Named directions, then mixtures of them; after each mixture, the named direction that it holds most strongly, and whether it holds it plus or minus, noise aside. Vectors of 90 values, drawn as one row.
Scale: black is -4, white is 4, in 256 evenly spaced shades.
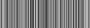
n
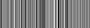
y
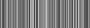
n, minus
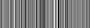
y, plus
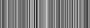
n, minus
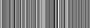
y, minus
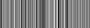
y, plus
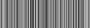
n, plus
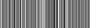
y, minus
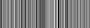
y, plus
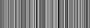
y, plus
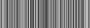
n, plus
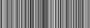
n, plus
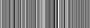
y, minus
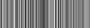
y, plus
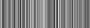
y, minus
